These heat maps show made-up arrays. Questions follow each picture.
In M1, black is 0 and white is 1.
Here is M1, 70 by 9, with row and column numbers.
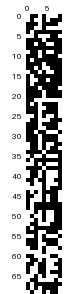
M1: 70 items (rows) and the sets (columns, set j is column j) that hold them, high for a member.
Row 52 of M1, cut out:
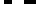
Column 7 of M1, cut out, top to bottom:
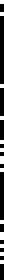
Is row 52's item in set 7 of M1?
no
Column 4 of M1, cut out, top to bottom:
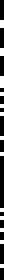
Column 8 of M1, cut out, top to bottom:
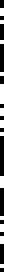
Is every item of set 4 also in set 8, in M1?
no
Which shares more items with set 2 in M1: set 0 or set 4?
set 0
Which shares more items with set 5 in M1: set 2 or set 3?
set 3
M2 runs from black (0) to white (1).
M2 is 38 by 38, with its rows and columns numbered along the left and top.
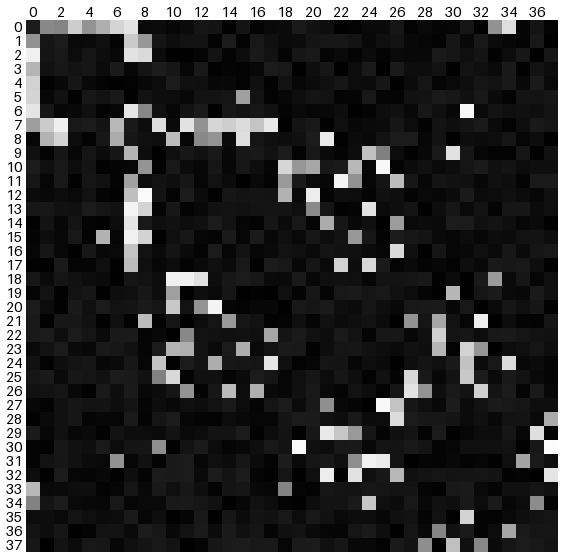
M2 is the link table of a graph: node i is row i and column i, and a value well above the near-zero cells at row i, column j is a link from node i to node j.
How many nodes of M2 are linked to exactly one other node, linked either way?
3
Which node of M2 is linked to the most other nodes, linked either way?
node 7
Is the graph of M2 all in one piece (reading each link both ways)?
yes
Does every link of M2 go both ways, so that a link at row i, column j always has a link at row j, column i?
yes
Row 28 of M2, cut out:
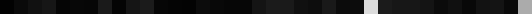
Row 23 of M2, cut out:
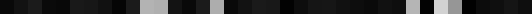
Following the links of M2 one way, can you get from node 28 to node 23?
yes
